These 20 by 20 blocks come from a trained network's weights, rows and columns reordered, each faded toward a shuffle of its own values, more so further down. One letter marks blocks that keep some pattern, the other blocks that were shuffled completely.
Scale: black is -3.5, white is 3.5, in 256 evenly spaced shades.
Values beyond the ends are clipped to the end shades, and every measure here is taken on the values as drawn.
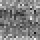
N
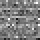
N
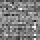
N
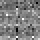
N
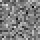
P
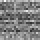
N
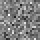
P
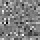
N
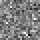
P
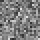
P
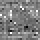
N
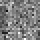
N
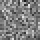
P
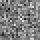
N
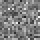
N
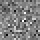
P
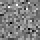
P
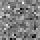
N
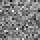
P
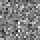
P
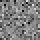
P
